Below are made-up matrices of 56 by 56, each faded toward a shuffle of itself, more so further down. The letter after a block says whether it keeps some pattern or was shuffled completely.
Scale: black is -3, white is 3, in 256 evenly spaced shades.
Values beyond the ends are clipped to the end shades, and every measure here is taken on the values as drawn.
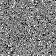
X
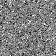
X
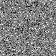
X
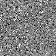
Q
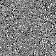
Q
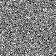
X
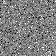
X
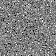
X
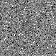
X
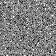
X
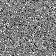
X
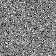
X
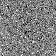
X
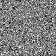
X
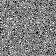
X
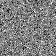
X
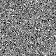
X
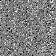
Q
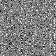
Q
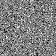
X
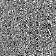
Q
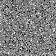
X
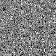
Q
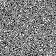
X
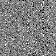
Q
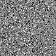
Q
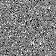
X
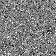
X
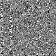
Q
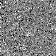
Q
